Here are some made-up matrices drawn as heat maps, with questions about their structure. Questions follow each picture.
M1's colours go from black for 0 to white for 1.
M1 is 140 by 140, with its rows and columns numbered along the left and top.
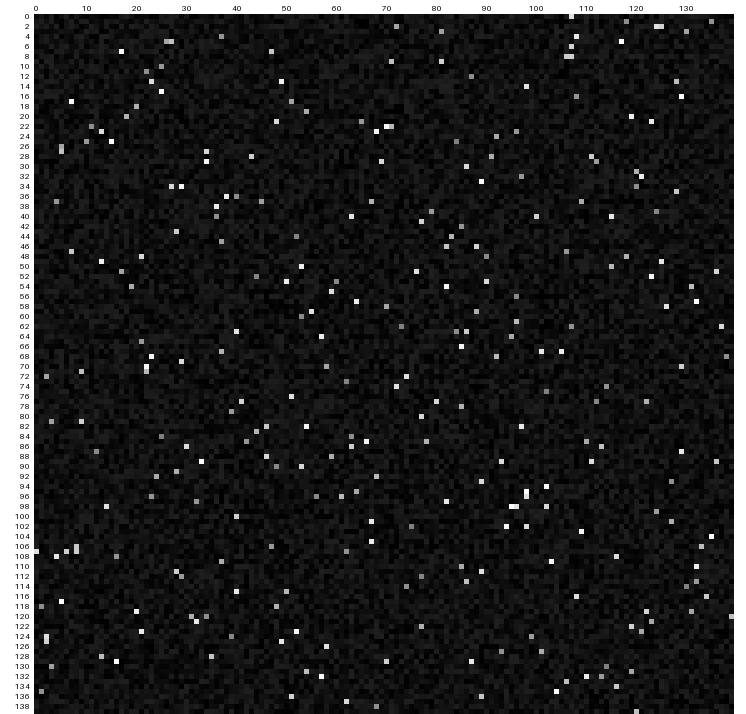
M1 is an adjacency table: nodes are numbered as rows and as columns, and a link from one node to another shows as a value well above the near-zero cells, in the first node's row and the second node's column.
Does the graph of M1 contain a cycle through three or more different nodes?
no
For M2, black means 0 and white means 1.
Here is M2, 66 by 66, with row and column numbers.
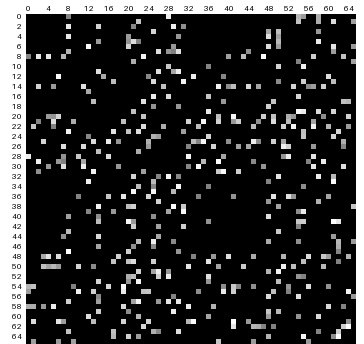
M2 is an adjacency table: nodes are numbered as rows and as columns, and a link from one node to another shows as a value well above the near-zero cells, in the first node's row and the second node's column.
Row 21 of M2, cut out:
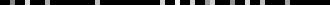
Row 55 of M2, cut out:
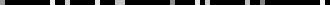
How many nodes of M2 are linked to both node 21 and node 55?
4
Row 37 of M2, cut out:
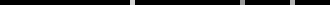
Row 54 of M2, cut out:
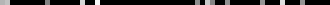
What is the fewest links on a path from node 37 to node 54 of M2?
3
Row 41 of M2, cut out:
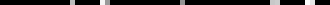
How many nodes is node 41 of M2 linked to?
8
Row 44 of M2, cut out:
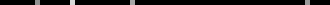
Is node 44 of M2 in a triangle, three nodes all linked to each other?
yes
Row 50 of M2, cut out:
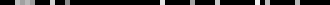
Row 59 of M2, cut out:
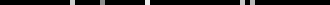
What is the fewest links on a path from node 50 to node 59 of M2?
1
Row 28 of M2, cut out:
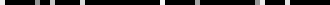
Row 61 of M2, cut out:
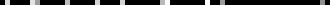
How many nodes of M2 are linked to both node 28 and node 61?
2
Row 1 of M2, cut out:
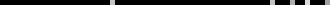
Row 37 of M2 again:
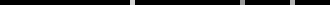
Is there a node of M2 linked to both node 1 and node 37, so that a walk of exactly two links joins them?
yes
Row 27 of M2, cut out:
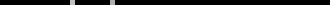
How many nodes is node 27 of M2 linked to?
2
